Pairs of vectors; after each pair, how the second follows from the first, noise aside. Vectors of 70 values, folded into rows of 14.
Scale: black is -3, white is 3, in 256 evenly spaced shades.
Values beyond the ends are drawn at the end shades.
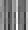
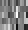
sign-scrambled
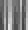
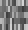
shuffled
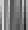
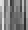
copied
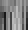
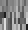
sign-scrambled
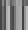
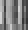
reversed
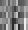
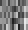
copied
